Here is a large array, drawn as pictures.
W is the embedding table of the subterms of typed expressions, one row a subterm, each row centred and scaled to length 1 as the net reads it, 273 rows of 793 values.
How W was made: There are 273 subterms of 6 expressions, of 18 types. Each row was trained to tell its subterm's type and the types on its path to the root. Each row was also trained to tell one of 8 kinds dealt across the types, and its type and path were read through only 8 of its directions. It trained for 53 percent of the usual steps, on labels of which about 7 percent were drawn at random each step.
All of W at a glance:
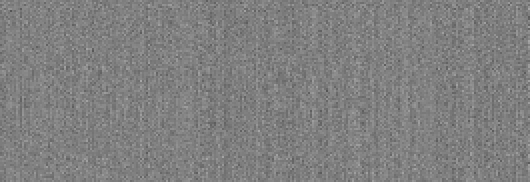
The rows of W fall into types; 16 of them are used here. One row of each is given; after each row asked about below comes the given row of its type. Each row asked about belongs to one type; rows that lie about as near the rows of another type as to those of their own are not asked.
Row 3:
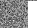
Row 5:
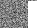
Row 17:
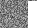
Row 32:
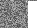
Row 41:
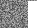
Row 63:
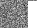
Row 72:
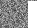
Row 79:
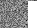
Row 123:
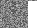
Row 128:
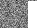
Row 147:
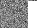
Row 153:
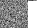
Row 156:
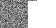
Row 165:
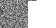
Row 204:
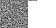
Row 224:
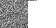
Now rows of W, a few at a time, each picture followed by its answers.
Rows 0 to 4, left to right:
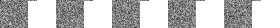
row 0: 72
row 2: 147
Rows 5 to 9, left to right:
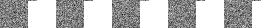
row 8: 72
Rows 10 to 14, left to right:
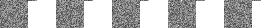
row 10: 5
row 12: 41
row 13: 32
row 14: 156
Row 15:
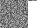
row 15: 17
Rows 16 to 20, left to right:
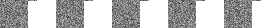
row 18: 153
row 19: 63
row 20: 123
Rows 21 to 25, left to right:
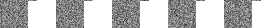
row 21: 41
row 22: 5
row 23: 32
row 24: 17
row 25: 79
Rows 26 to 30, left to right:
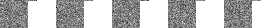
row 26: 32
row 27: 63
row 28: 63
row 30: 123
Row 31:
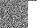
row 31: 3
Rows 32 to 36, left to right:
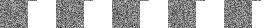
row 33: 123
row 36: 32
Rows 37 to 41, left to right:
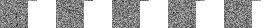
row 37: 156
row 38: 147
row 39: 17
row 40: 128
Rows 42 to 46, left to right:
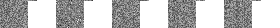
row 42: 79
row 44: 153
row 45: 123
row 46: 41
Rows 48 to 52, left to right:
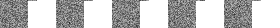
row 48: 123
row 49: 204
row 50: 224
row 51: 165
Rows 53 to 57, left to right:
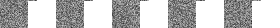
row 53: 63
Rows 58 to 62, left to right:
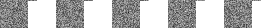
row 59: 17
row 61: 123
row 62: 123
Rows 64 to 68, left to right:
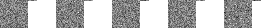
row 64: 156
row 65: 5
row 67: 41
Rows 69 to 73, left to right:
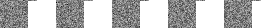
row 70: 123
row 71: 5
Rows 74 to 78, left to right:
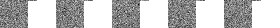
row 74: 32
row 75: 79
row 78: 5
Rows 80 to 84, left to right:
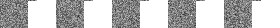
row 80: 224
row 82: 147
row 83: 17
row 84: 3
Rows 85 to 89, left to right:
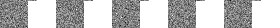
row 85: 41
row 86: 72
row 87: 204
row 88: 153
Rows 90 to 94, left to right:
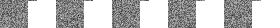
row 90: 17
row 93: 153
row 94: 5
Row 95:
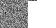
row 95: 147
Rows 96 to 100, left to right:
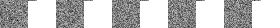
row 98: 156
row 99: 153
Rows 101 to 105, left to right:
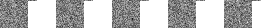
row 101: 128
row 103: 153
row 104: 156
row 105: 128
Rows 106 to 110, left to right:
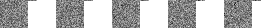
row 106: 3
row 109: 128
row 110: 63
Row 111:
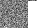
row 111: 17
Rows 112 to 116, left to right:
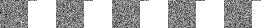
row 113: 63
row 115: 147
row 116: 156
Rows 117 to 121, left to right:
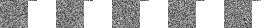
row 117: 79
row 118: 79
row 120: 32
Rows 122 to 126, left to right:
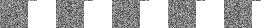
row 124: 32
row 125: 63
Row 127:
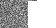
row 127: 79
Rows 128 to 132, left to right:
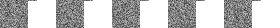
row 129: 153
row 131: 153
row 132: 153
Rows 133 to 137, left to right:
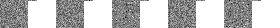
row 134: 17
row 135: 204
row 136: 41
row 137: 63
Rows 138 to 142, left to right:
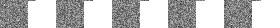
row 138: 224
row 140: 32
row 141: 41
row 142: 5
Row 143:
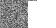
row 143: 32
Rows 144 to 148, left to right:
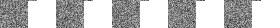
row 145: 165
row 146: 79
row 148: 3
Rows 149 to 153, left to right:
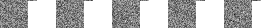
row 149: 156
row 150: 147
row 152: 147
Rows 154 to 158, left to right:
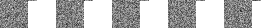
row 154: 224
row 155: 41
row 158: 153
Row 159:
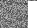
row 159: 147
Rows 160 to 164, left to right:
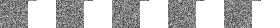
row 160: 41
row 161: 41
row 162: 147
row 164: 79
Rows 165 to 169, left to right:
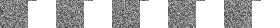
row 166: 79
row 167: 153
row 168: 79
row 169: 79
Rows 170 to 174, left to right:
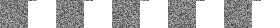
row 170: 17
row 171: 32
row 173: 41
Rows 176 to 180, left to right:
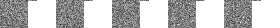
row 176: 165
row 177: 153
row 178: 32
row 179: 17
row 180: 32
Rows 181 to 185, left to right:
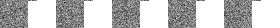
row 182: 123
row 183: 79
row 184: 204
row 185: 79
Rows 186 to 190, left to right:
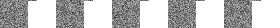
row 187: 156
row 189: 32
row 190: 147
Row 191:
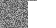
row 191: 123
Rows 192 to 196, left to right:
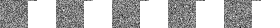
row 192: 63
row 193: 5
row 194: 5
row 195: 3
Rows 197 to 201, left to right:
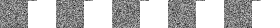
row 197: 156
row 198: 17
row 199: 63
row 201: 5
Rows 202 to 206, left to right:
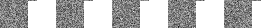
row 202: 128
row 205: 156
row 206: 63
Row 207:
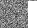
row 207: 156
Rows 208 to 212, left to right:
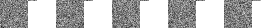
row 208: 5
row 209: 17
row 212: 156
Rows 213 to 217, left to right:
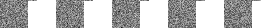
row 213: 41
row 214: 3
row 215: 63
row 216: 153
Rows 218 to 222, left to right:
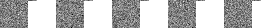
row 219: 156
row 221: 17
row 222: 41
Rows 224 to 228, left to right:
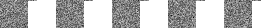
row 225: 32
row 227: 3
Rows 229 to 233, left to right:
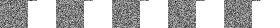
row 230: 5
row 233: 17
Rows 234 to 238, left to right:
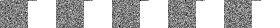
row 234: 156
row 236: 153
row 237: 224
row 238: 156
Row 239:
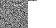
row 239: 224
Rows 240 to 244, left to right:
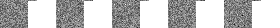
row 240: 224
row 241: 63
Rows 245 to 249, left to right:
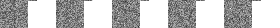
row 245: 79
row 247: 147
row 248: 17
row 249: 165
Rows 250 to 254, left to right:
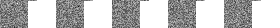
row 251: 153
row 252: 41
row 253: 224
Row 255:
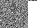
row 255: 165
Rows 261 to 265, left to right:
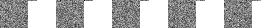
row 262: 32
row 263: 5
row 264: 123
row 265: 224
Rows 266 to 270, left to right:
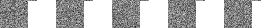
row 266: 79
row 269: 72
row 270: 72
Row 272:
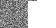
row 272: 41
